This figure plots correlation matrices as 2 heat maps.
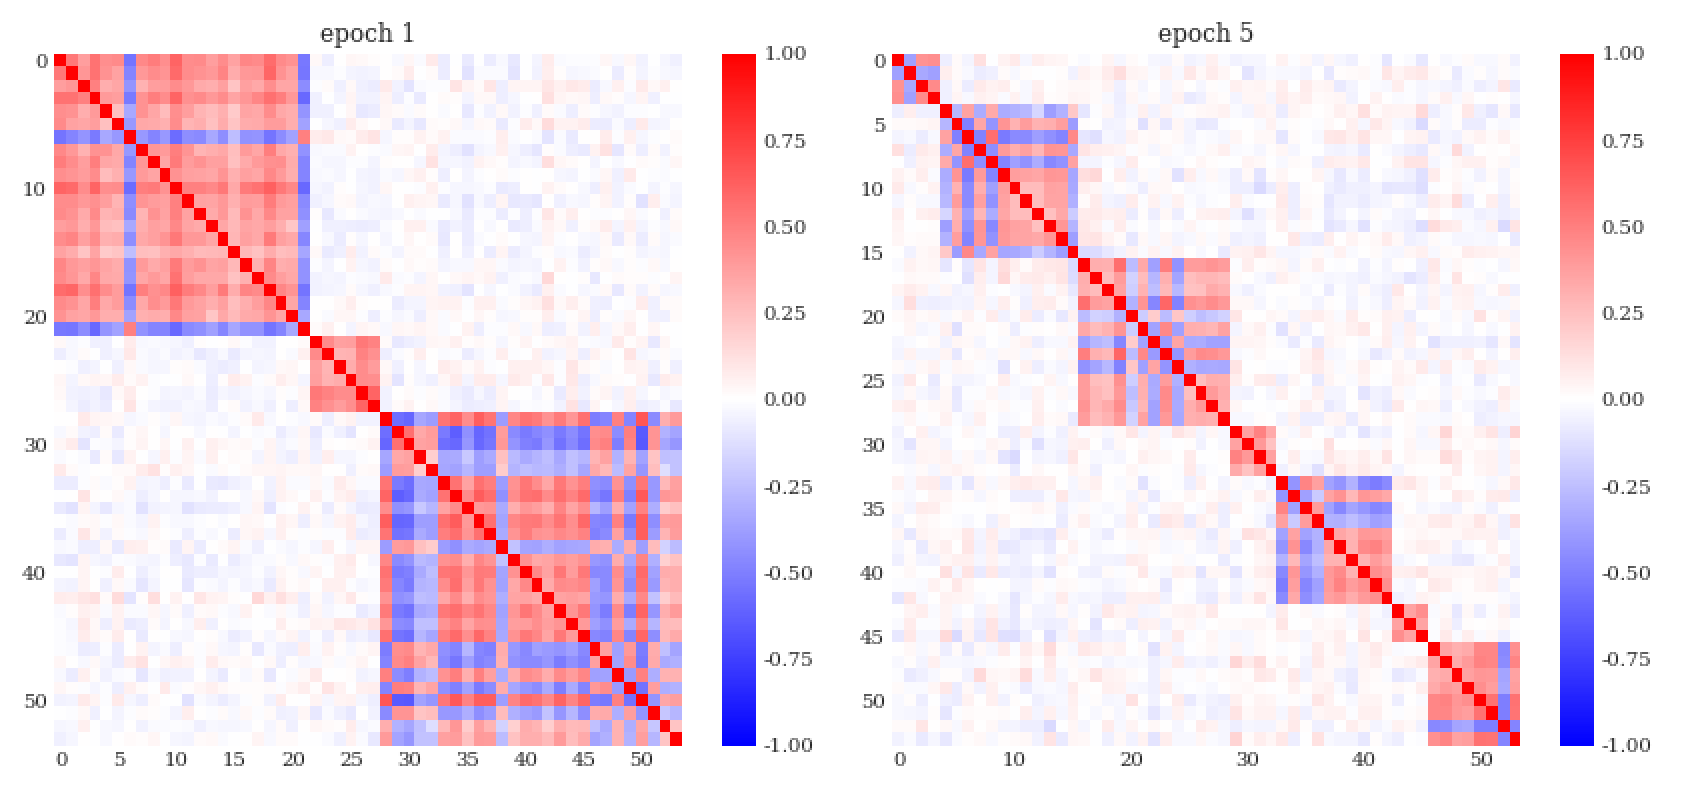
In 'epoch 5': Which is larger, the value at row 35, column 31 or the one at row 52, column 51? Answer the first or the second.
the first
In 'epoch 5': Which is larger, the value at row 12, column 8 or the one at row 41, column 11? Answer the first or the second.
the second
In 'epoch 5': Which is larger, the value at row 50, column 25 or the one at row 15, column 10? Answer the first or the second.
the first
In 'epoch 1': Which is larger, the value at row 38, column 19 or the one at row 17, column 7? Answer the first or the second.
the second
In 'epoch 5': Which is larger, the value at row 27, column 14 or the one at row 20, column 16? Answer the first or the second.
the first
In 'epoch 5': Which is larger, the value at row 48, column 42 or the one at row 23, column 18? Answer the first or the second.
the second
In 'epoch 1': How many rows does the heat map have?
54
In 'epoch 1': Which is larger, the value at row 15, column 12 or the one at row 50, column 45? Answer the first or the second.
the second
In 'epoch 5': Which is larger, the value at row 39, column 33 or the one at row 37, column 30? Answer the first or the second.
the second
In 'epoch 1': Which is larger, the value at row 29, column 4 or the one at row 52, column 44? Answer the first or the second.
the second
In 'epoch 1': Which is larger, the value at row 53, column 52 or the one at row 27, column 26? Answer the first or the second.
the second
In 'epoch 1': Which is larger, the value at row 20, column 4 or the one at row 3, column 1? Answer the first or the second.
the second
